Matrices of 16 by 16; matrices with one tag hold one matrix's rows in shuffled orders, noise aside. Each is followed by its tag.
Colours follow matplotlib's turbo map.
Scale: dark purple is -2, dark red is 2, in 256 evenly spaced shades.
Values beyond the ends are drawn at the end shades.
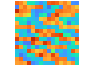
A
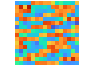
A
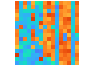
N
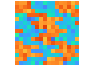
A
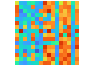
N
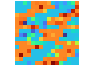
A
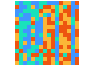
N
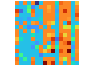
N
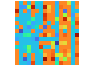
N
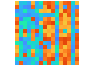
N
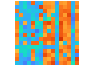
N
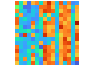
N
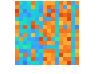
N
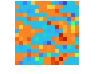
A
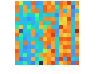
N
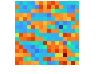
A
